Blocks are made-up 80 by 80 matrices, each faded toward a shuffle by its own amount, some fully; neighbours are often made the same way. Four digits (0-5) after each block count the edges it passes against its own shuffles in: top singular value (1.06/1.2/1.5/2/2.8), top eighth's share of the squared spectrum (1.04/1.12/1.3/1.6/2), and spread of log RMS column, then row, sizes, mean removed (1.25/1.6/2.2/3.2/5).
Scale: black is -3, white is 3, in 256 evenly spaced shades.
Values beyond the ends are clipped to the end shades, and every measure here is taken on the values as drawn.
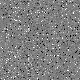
2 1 0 0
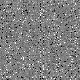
3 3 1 0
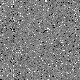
2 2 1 0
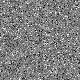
0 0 0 0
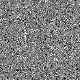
3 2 2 0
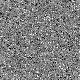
1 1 0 0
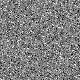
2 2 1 0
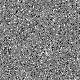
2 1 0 0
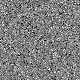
0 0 0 0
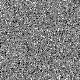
1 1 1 0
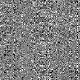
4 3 3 1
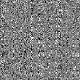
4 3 3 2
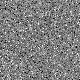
0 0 0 0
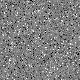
0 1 0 0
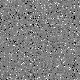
3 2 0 0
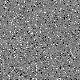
1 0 1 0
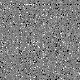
2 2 2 2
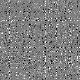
2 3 3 3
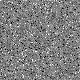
0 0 0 0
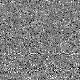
3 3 0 2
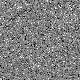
0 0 0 0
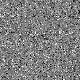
2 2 0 1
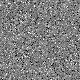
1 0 0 0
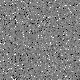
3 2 0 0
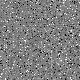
2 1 0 0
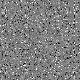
3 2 1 0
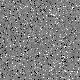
0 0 0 0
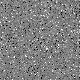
2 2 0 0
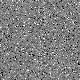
2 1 0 0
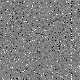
3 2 1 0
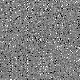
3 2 1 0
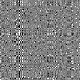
5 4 3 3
